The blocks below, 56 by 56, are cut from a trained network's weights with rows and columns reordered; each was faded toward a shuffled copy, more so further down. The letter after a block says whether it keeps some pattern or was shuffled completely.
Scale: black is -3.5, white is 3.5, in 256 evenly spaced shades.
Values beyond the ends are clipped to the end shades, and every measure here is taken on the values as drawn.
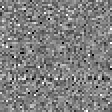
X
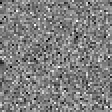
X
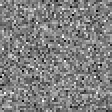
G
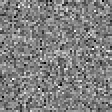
G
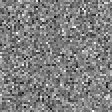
G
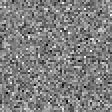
G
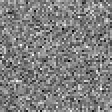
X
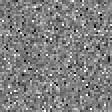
G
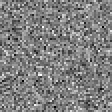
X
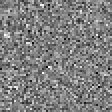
X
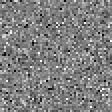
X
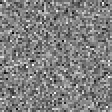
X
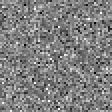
G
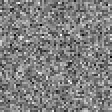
G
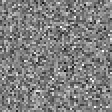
X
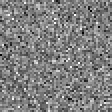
G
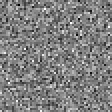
X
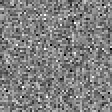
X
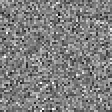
G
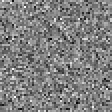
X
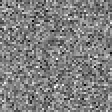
G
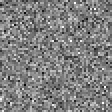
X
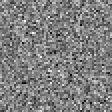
X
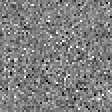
X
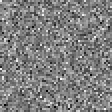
G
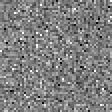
G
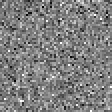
G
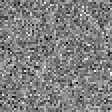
G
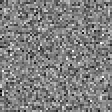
G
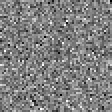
G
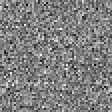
G
